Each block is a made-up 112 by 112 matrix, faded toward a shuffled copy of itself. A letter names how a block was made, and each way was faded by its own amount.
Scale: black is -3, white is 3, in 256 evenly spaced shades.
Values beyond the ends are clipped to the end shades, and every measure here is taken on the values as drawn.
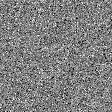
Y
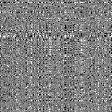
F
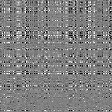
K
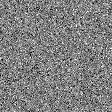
Y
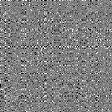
F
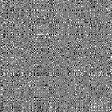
F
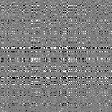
K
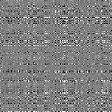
K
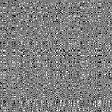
F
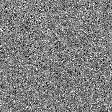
Y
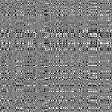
K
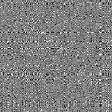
F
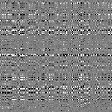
K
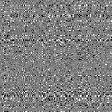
F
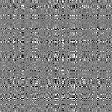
K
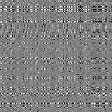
K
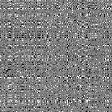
F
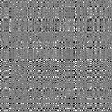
K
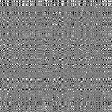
K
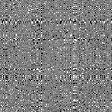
F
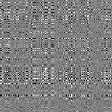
K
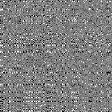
F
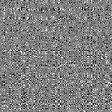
F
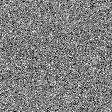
Y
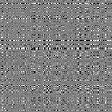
K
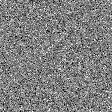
Y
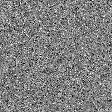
Y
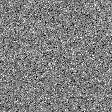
Y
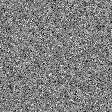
Y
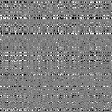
K
